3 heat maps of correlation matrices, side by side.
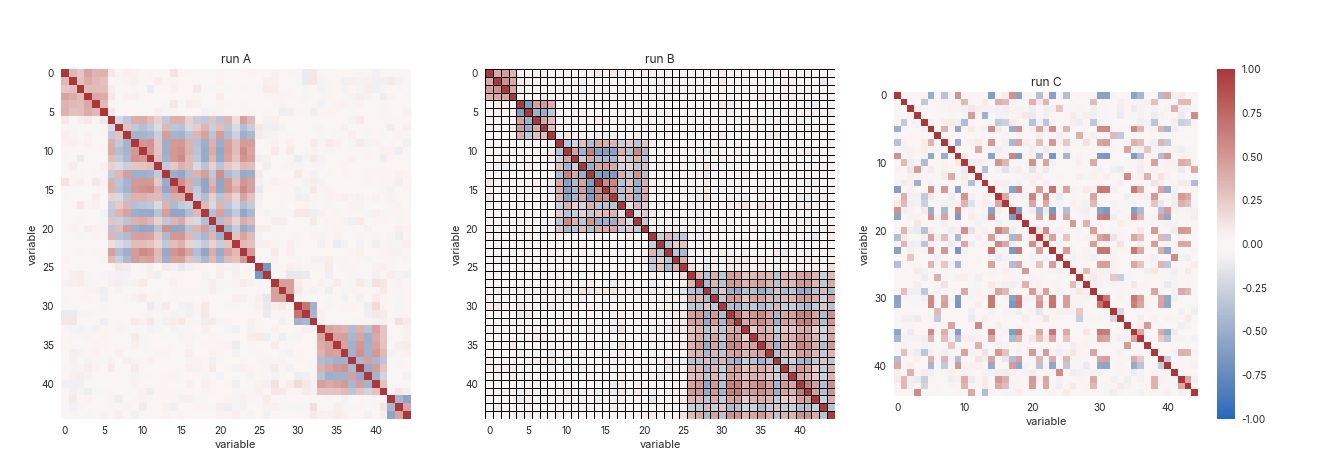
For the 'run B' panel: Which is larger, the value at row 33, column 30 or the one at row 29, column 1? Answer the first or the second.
the second
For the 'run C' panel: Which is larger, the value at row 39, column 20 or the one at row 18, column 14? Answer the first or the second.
the second
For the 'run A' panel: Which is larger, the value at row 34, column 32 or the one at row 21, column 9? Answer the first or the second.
the second
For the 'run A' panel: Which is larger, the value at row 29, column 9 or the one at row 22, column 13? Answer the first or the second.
the first
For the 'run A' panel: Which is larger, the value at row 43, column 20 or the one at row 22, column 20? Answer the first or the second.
the first
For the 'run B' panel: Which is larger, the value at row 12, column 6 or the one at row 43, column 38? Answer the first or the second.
the first
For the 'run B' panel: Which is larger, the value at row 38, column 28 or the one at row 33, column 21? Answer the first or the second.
the second
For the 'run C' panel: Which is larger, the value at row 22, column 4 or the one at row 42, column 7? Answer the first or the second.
the second
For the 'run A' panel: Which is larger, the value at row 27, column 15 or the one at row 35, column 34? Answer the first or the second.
the second
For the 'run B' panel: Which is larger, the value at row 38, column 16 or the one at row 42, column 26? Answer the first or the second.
the second
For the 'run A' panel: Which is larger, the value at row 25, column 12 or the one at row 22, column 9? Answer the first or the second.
the second
